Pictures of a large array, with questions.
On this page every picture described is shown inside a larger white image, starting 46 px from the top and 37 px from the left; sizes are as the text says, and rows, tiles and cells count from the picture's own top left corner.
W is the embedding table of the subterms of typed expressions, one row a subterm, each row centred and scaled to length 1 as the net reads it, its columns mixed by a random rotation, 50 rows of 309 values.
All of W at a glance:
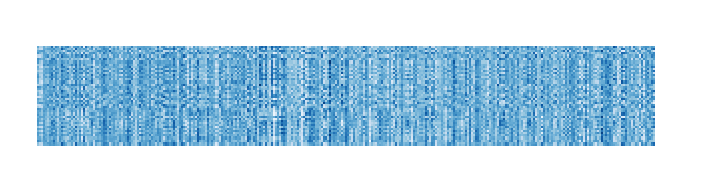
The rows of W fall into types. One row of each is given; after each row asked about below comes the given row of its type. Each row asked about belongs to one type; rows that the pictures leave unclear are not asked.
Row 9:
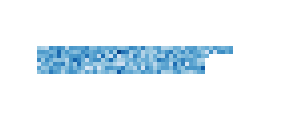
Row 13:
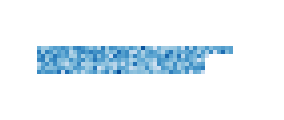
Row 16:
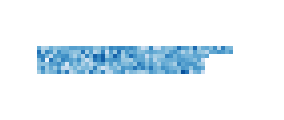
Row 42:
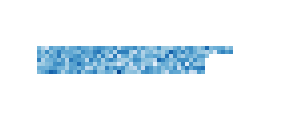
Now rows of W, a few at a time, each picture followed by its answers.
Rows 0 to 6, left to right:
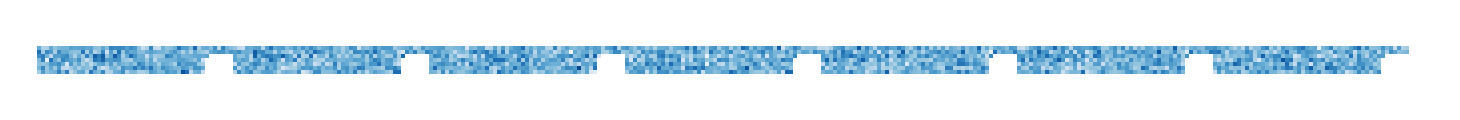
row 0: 16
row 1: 9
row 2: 16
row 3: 42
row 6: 16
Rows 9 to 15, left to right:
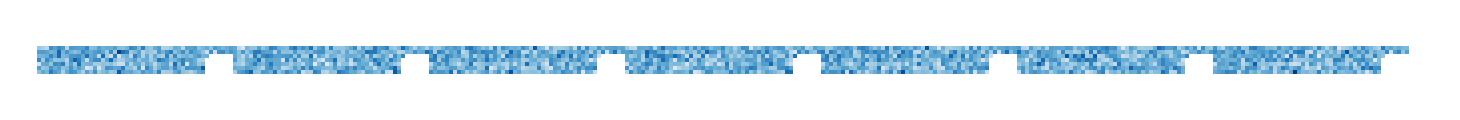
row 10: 42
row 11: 13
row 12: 9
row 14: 16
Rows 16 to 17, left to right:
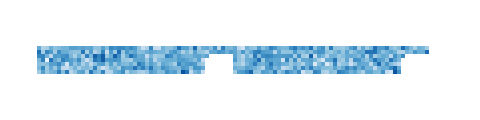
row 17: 42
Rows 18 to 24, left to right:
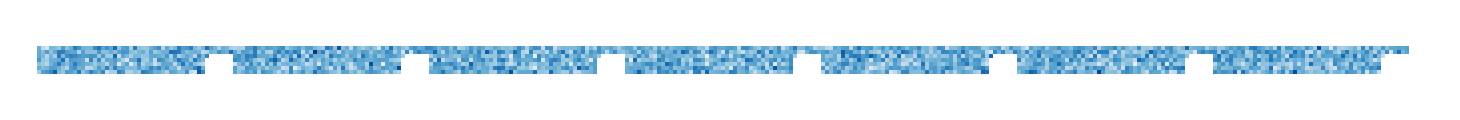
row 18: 42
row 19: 9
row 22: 9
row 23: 42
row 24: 13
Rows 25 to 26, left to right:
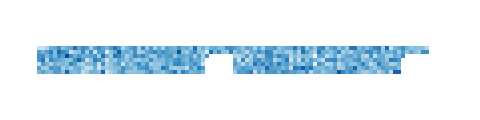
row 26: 42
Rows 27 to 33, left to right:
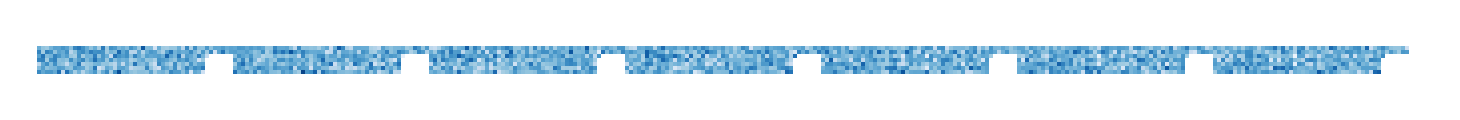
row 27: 13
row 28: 13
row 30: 9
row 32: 42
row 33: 42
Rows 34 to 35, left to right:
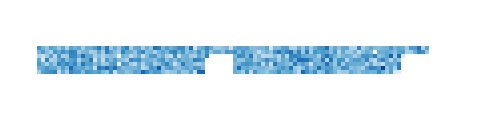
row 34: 42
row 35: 16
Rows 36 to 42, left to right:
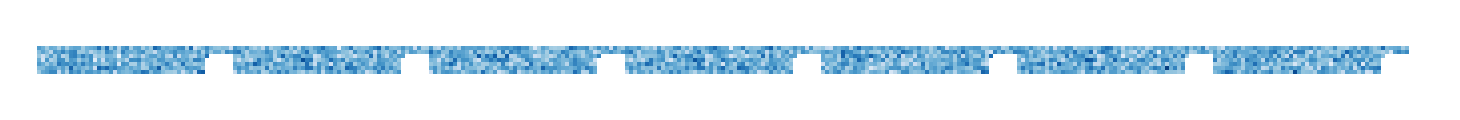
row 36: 42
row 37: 16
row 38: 16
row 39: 16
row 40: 9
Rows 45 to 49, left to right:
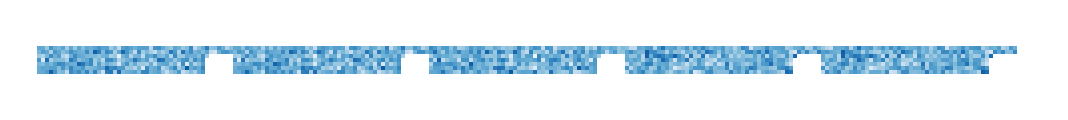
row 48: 9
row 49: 9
